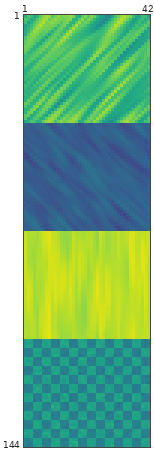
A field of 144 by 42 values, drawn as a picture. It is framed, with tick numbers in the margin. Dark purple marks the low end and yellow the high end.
The table splits into 4 rows of 1 panel. Panel 1,1: high, slanting up to the right. Panel 2,1: low, slanting down to the right, faint in contrast. Panel 3,1: very high, streaked downward, faint in contrast. Panel 4,1: middling, checkered.
